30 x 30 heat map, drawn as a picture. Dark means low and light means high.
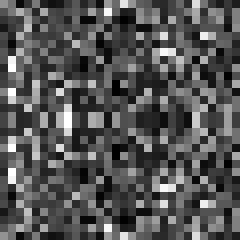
Grain: fine. Odd rows or columns: none. Mirror symmetry: top to bottom. Average level on the scale: 30%. Ninth with the highest average: middle left.
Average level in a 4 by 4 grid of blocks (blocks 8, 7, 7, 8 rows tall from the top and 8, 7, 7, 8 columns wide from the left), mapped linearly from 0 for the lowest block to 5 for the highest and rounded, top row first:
3133
5103
5103
3133
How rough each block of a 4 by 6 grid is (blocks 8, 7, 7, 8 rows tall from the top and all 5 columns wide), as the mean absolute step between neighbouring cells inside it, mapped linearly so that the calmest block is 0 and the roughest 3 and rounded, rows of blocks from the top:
2 0 2 1 2 1 / 3 3 1 1 2 2 / 3 3 1 1 2 2 / 2 0 2 1 2 1
